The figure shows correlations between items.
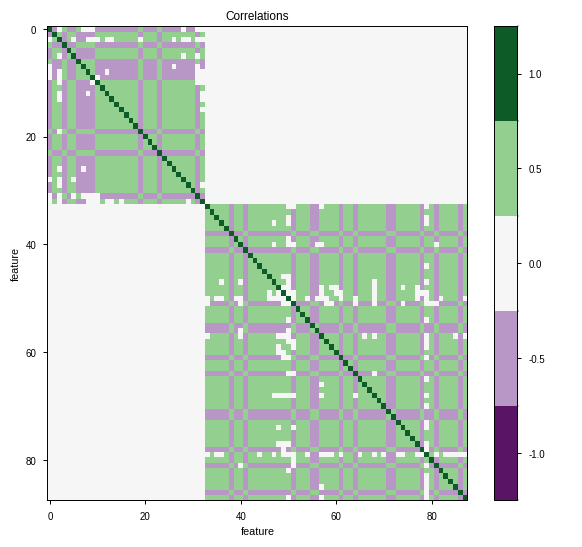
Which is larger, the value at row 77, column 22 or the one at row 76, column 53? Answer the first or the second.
the second
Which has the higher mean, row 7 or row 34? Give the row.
34
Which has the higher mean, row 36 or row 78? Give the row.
36
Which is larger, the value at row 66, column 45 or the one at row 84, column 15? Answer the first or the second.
the first
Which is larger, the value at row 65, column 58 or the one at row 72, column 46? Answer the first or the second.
the first
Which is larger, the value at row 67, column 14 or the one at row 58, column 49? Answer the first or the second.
the second
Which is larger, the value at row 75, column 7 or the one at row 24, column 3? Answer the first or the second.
the first
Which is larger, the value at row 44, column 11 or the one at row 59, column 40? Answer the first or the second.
the second
